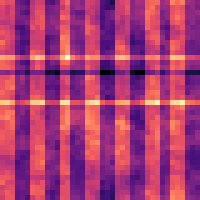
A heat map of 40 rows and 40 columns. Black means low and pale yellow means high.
The grain runs up and down. Rows 12, 15 and 21 stand out from the rest. Upright stripes repeat 7 times across the table. There is no overall slope.
